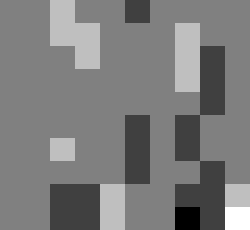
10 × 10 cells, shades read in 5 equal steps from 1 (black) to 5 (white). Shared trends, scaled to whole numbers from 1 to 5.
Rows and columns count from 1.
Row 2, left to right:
3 3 4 4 3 3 3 4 3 3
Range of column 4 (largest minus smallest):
2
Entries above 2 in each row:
9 10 9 9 9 8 8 8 6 6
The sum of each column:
30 30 31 30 32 26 30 28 24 33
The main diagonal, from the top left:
3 3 3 3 3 2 3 3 2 5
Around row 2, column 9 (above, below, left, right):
3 2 4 3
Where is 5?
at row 10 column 10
